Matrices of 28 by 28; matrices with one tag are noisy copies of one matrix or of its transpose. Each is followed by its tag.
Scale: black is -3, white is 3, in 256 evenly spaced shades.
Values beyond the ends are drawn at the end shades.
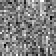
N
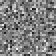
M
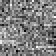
N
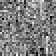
N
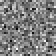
M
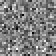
M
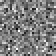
M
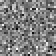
M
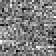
N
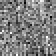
N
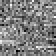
N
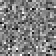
M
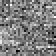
N
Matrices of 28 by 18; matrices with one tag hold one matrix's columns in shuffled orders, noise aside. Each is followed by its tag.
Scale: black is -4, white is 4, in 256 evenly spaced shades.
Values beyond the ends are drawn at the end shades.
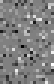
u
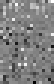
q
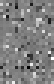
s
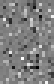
s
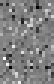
s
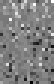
q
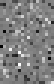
u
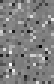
u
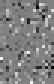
s
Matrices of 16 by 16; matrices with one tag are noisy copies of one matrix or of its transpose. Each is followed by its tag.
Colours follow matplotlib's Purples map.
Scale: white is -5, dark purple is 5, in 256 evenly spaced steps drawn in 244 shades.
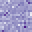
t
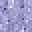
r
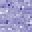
r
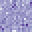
t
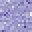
t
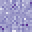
t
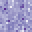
r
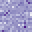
t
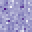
r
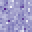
r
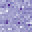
r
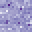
r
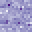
r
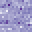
r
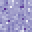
r
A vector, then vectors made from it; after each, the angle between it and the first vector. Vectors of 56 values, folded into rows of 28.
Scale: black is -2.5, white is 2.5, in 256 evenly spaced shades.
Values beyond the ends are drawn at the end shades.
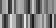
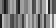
partly opposed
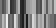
orthogonal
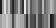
orthogonal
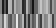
partly opposed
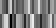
nearly opposite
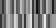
orthogonal
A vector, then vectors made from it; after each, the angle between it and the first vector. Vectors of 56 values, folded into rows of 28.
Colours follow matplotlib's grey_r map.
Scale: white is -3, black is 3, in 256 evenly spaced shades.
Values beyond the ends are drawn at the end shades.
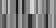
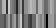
nearly parallel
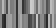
nearly parallel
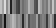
partly aligned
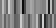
partly aligned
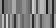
orthogonal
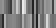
partly opposed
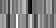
partly opposed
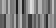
nearly parallel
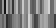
partly opposed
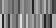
orthogonal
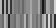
orthogonal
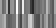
nearly opposite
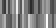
nearly opposite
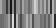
orthogonal
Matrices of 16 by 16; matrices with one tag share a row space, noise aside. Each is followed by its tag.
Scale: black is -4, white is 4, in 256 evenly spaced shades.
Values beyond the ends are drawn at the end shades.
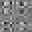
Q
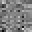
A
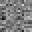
A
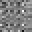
A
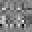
A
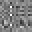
Q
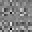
Q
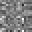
A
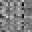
A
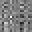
Q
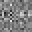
Q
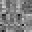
A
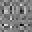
Q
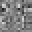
A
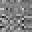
A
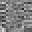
A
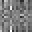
Q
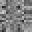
A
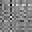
Q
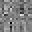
Q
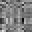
A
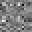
A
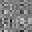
Q
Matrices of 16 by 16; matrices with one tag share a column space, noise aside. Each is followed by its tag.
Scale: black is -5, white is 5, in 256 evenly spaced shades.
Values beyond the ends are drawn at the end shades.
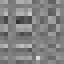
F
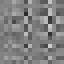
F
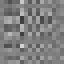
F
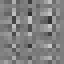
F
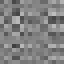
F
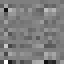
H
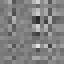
F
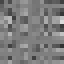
F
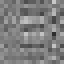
F
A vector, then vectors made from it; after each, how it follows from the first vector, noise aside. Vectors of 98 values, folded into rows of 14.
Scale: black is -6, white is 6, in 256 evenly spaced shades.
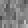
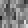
scaled up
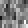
scaled up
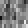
scaled up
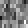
scaled up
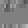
partly zeroed
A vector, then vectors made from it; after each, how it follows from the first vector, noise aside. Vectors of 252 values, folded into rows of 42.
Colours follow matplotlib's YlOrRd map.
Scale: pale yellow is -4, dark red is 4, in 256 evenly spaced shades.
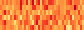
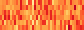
sign-scrambled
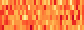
wrapped around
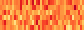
copied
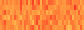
shrunk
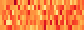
wrapped around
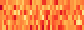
wrapped around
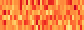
copied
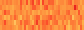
shrunk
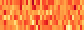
copied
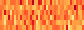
sign-scrambled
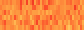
shrunk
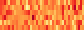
wrapped around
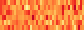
wrapped around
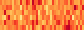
sign-scrambled
